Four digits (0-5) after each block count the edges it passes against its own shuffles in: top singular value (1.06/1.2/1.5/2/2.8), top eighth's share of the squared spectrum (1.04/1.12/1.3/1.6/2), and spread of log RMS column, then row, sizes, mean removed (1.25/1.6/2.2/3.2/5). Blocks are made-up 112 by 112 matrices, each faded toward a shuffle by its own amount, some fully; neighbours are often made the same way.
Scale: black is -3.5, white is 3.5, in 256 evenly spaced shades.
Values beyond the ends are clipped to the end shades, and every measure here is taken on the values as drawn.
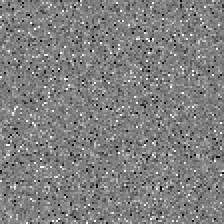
2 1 0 0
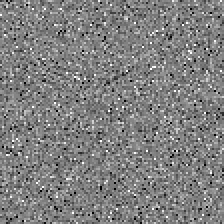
2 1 0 0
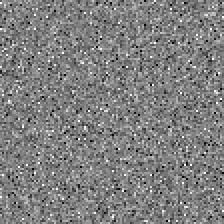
0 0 0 0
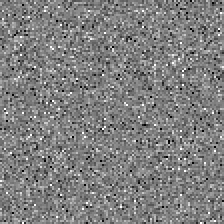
0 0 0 0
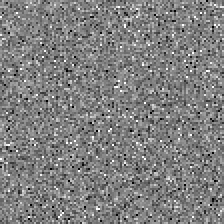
0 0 0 0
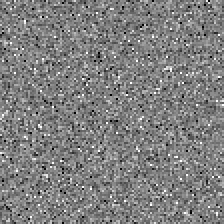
0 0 0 0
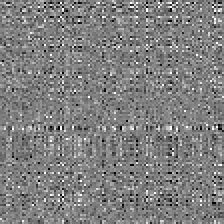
5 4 3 3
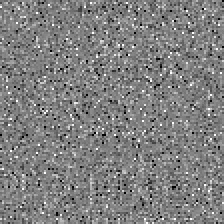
3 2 0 1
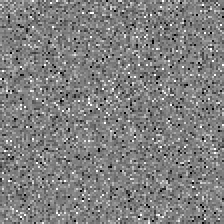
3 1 0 0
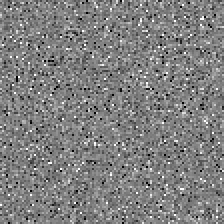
3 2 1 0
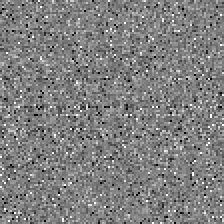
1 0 0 1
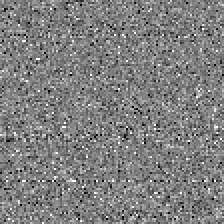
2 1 0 2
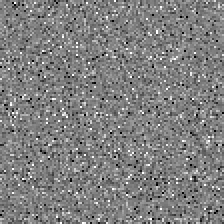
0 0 0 1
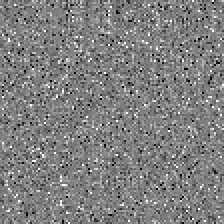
3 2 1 0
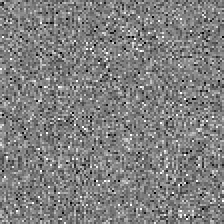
4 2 1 1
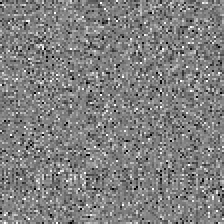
4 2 1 1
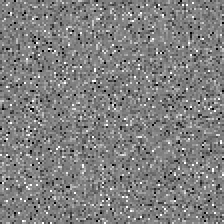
2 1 0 0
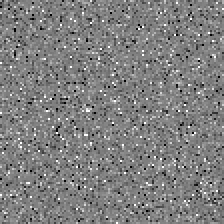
2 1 0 0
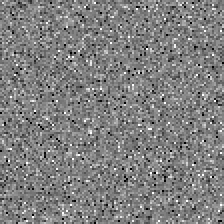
0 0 0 0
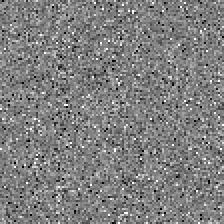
0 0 1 0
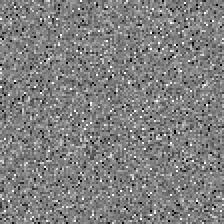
0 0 0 0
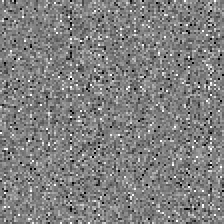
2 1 2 0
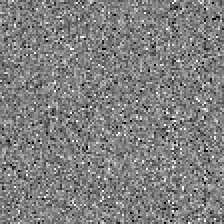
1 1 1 0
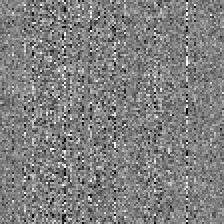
2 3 4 0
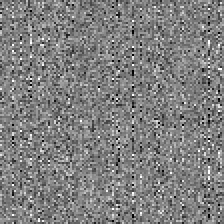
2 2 4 0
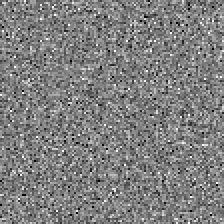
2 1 0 0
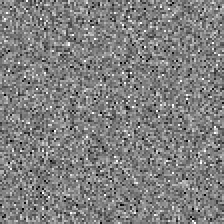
2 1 0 0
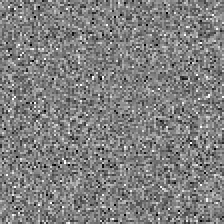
3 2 1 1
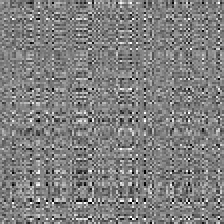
5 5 4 4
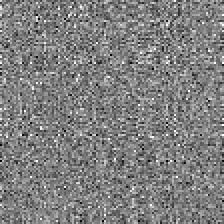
4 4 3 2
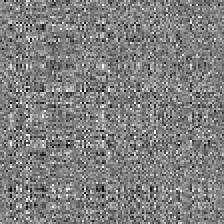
5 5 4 3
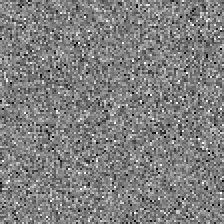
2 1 0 0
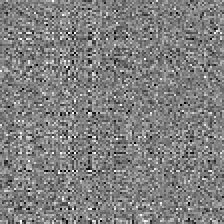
5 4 3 3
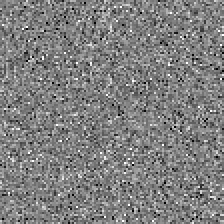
2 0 0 0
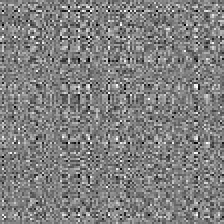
5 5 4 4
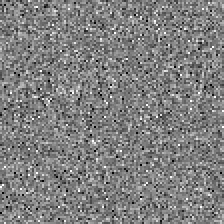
3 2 0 0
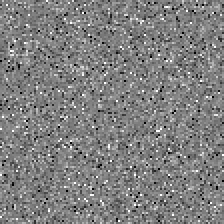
1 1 0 0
